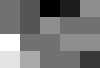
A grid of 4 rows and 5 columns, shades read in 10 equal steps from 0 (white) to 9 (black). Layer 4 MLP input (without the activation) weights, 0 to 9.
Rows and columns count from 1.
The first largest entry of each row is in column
3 2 2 5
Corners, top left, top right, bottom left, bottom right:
5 4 1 7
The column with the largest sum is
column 3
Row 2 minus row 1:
0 0 -5 -3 1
